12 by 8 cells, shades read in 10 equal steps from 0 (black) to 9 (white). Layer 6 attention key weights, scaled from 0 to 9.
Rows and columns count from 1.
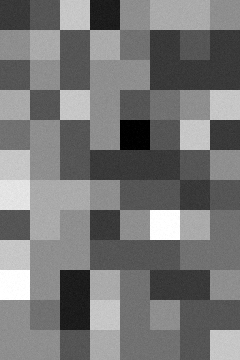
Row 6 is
7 5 3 2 2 2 3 5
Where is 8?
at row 7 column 1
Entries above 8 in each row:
0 0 0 0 0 0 0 1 0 1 0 0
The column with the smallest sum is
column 5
